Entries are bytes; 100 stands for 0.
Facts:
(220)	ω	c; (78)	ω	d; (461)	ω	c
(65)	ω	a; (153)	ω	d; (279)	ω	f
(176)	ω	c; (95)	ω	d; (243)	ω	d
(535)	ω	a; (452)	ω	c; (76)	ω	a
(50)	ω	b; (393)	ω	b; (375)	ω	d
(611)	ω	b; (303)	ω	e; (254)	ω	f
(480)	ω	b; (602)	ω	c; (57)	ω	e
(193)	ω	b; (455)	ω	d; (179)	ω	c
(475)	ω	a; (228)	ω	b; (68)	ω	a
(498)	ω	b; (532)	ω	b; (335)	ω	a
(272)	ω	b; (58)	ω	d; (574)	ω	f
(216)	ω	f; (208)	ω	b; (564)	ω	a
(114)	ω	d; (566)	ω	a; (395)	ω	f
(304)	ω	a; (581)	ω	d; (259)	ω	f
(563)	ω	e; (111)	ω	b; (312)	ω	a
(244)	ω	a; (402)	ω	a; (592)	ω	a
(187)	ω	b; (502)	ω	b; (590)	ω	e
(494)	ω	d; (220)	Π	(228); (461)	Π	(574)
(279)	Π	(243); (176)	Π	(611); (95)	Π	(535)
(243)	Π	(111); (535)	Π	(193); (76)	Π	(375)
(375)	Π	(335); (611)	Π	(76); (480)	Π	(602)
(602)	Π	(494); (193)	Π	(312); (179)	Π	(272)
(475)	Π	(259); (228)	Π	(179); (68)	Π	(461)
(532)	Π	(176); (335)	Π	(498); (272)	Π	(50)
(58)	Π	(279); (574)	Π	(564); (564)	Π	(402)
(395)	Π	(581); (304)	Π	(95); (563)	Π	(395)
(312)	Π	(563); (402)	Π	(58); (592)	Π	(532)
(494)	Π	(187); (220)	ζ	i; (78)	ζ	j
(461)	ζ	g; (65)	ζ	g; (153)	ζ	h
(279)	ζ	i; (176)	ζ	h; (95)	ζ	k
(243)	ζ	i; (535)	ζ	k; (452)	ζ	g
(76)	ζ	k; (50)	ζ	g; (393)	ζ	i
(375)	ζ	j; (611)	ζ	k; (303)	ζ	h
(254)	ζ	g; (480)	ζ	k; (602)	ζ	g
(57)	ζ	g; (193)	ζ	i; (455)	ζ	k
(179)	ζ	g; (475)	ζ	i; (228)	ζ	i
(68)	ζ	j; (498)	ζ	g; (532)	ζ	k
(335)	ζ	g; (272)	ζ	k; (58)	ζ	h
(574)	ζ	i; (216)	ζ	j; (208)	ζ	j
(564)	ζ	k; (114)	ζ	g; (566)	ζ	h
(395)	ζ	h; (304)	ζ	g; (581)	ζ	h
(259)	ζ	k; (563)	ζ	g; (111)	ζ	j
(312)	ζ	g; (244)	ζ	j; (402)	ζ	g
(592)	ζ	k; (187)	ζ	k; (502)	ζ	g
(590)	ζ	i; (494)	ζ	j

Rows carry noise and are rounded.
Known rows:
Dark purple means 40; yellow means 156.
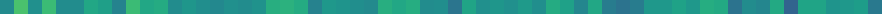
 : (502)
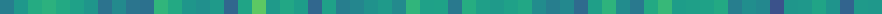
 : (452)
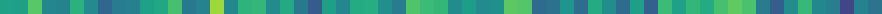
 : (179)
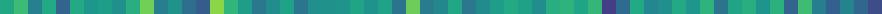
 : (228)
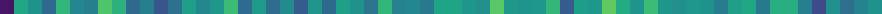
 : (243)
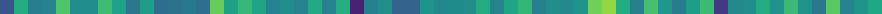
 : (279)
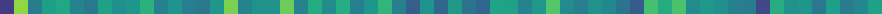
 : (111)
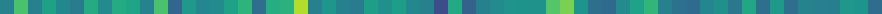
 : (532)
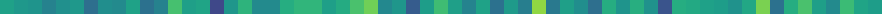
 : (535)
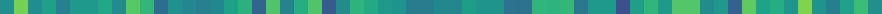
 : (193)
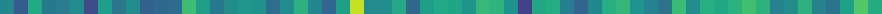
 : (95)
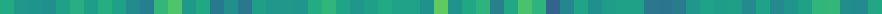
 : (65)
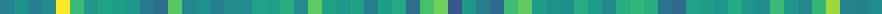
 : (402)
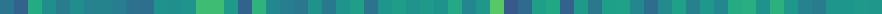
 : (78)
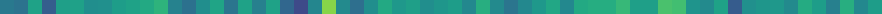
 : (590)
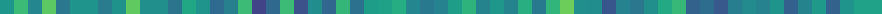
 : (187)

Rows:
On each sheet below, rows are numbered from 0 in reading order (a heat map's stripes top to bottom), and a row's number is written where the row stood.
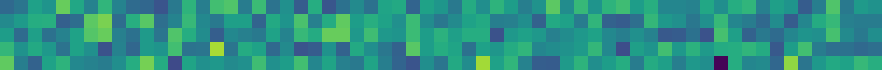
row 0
(58)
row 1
(498)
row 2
(335)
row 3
(220)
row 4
(259)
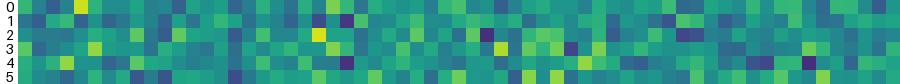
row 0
(564)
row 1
(494)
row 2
(592)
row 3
(475)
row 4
(480)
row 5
(304)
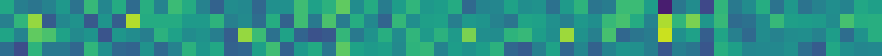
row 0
(76)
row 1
(563)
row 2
(602)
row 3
(375)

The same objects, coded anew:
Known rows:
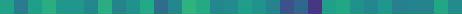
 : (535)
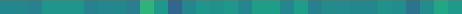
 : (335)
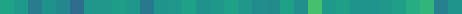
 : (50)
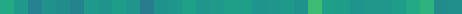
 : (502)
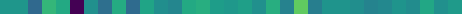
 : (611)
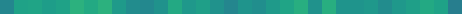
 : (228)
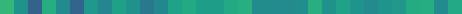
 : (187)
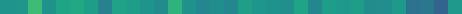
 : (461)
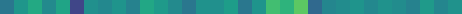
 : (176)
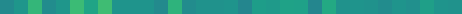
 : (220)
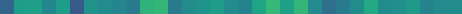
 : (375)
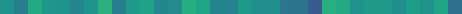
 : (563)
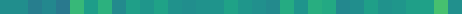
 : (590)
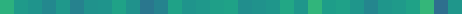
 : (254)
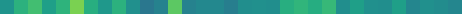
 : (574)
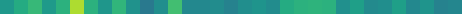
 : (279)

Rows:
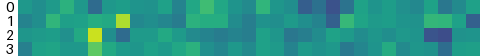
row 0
(95)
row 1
(193)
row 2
(402)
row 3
(243)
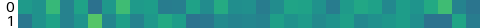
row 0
(395)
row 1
(68)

